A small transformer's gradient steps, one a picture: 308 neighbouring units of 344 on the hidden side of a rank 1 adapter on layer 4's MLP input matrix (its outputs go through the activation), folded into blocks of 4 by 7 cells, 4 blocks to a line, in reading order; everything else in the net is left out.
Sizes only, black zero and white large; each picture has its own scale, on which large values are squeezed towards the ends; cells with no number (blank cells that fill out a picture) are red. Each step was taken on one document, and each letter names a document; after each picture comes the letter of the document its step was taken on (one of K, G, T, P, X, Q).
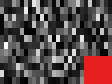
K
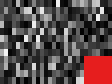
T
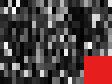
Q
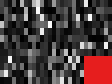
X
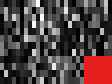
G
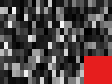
Q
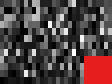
T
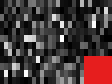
Q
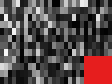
G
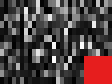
G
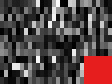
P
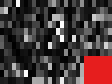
Q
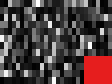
T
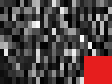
T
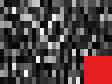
P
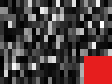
P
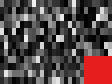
X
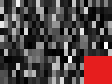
X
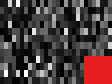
Q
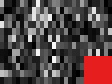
T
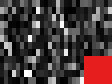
Q
